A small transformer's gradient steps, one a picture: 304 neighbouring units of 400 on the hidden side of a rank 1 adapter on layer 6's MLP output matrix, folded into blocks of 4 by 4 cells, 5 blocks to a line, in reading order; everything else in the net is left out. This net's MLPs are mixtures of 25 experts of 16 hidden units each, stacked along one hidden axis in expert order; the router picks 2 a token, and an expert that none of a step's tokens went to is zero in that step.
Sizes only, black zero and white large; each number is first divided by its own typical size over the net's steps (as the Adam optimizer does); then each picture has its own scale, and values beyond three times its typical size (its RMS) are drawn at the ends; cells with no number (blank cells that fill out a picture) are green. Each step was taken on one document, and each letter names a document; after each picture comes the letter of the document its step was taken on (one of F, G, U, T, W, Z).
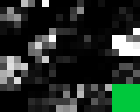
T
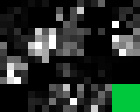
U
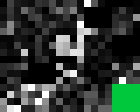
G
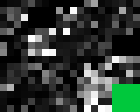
T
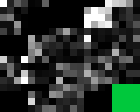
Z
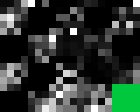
T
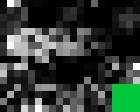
G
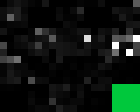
U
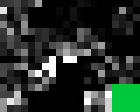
G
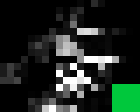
Z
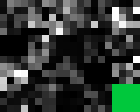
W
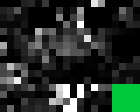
U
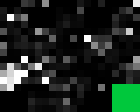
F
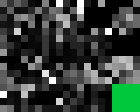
W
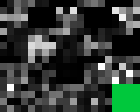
T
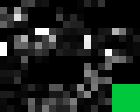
U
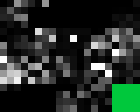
F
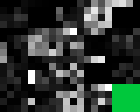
Z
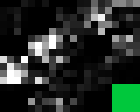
U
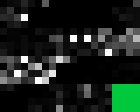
F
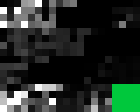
G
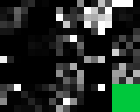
Z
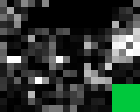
T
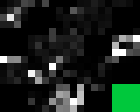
U
